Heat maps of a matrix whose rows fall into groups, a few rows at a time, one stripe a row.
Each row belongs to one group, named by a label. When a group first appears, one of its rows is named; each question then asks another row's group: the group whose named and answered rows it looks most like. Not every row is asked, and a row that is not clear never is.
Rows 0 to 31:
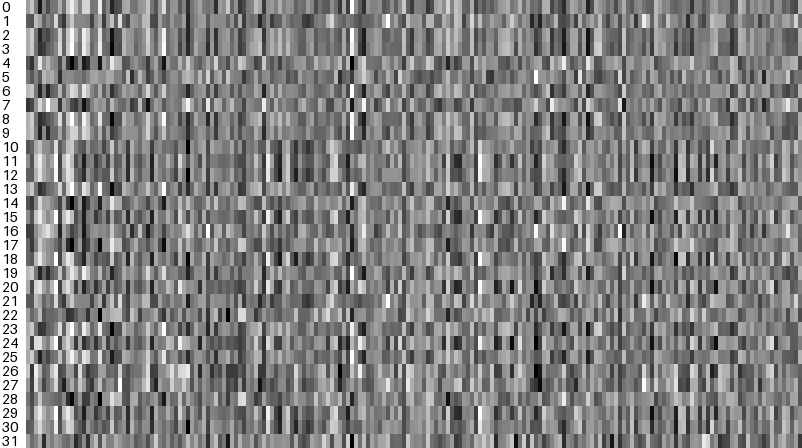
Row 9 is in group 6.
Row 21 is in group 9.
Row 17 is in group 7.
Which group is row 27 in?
9
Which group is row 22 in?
7
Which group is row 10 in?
9
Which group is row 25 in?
6
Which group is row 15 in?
9
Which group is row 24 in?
9
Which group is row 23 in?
6
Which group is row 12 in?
9
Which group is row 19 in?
6
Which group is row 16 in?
7
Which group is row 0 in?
6
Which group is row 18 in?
9
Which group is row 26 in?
9
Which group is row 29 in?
9
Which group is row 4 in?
7
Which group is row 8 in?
6
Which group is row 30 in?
9
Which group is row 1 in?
9
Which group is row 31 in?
7
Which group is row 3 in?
6
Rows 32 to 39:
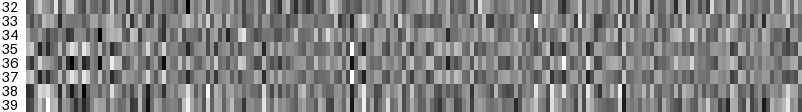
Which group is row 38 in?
7
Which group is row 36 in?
7
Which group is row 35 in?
6
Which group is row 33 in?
7
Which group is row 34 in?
7
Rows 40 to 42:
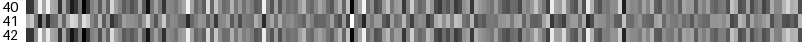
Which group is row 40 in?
7
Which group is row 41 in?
6
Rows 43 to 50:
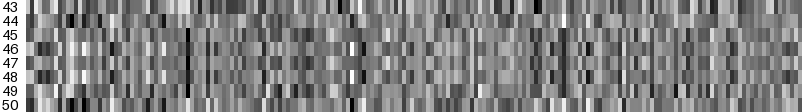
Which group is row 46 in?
6
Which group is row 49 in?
9
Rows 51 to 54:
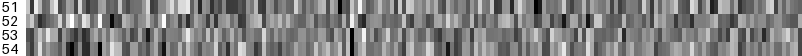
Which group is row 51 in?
9
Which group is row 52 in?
6
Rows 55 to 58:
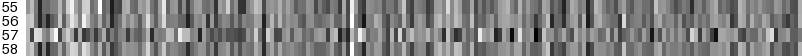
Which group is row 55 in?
6
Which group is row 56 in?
6
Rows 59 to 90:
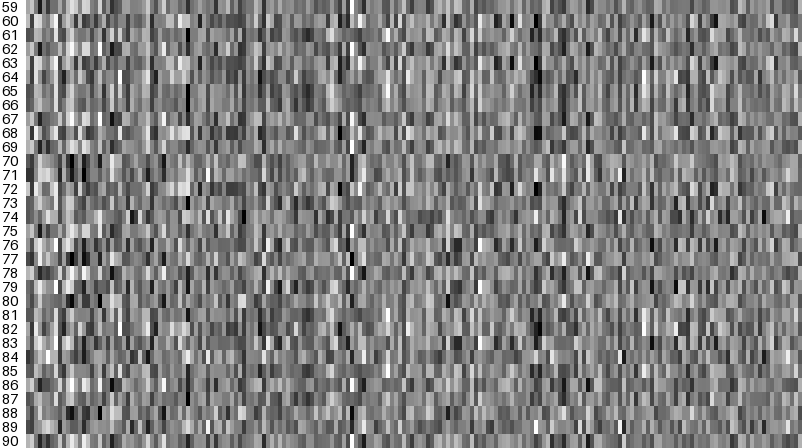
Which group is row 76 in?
9
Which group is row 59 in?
6
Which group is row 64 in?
9
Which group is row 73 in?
9
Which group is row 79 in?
9
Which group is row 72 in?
9
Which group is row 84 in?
7
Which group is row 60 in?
9
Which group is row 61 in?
9
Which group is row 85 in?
9
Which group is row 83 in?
9
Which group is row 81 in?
9
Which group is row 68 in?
9
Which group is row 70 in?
7
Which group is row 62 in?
6
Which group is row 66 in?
9
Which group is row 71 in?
7
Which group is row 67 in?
6
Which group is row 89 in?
7
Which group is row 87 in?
9
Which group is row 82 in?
9
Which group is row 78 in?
6
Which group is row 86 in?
6
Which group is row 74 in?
7
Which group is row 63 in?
9
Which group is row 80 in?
7
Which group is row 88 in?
7
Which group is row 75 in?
6
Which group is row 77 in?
7
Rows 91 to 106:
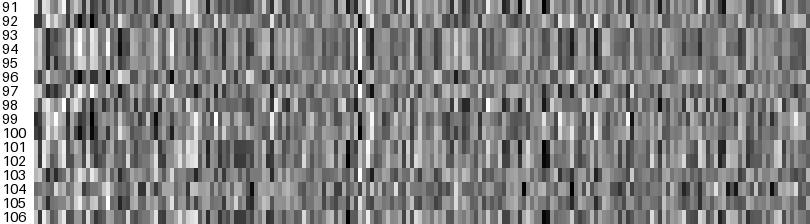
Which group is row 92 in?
7
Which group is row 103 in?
6
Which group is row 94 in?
6
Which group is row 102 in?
9
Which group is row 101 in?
9
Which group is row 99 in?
7
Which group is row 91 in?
9
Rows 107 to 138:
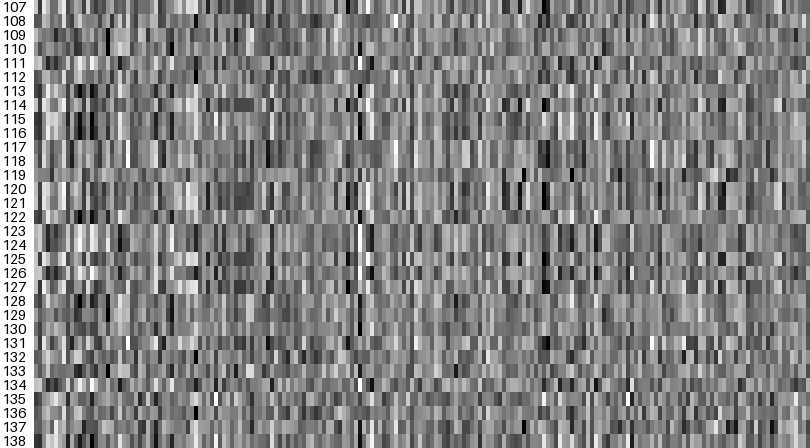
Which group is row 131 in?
9
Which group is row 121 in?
9
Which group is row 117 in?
9
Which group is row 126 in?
6
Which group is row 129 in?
7
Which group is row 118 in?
9
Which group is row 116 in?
7
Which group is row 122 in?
7
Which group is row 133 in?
7
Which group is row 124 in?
6
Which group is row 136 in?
9
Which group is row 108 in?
9
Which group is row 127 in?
9
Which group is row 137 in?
7
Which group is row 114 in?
9
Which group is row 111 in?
6
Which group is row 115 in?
7
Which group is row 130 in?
7
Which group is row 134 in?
6
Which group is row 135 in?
7
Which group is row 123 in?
6
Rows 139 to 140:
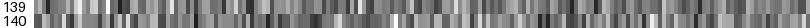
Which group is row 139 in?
6
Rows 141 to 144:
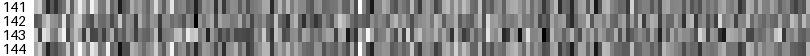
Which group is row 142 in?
9
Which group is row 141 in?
6
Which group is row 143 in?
9
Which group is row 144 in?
6
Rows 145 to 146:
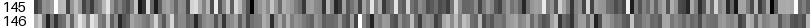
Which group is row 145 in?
7
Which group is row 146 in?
6
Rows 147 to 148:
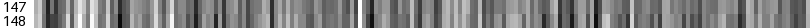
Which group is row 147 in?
6
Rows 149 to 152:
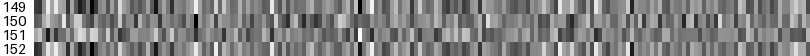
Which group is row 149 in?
7
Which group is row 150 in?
9
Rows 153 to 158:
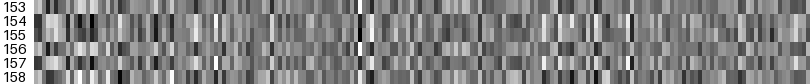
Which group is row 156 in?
6
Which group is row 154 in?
7
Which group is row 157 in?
7
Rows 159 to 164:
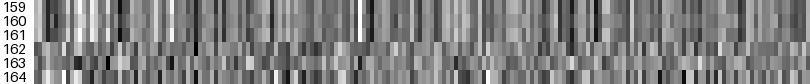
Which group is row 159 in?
6
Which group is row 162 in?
9
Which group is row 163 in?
7
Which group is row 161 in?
6
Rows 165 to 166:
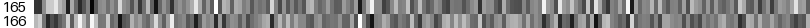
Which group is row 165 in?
7
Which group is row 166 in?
6
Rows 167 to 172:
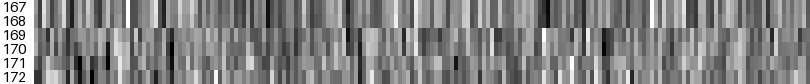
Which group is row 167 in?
9
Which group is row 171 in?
7
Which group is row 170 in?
7
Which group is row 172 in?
7
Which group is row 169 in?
7
